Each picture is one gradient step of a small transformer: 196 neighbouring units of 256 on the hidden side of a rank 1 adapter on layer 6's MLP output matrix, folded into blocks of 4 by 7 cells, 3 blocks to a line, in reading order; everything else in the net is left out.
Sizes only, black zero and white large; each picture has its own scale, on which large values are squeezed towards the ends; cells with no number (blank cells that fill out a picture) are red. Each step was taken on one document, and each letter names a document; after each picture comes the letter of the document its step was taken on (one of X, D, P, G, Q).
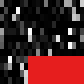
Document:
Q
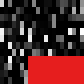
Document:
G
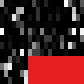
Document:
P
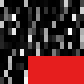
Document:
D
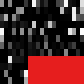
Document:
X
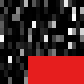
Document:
G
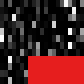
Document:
G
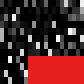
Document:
X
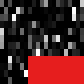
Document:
X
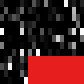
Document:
P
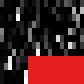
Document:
Q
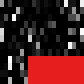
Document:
X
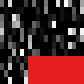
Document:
G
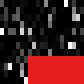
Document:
P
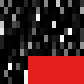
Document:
D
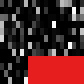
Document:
G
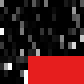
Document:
P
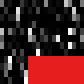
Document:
Q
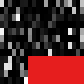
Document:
Q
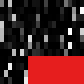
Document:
D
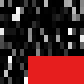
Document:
Q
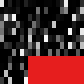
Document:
D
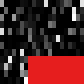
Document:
P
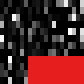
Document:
G
